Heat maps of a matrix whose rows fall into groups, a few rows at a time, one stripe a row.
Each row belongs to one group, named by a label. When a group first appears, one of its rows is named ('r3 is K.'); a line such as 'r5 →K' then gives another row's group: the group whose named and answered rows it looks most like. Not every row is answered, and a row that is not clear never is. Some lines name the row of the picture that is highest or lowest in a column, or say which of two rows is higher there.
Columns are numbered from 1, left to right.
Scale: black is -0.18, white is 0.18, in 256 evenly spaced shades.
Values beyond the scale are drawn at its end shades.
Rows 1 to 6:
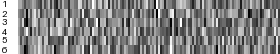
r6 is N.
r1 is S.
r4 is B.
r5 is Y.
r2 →N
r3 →B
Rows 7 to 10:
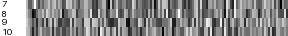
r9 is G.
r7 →N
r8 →N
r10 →S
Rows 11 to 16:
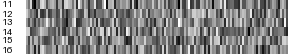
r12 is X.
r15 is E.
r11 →B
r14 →S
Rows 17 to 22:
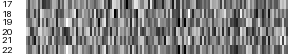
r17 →E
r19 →B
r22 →B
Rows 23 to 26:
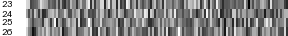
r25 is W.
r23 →S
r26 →N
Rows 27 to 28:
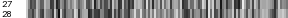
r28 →X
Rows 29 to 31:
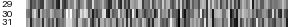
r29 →X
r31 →W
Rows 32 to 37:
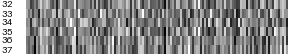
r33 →B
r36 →Y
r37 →Y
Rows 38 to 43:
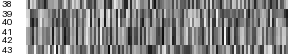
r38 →E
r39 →S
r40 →S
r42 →G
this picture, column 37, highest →38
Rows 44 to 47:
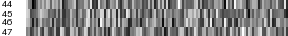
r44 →N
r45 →S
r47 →X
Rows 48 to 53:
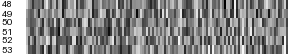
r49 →N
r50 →X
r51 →X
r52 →Y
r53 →X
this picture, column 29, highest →50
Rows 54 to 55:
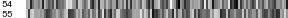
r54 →W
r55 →E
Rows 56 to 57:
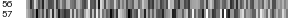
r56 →W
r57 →G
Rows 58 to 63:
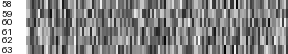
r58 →W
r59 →X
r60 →Y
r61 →G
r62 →G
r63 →W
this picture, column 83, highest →60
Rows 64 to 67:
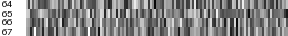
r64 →E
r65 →S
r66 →W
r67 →W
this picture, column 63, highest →64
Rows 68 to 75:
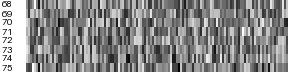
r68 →B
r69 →E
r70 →S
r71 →X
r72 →X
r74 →G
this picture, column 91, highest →74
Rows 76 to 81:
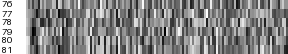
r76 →B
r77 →S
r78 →X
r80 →S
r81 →S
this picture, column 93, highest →76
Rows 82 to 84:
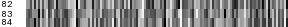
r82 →W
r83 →Y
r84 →Y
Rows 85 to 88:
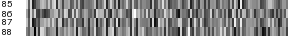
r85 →B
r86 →E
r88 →B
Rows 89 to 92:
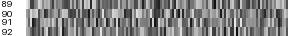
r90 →E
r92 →W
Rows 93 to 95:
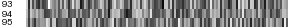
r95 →Y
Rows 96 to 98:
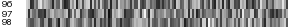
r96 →G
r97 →E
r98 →X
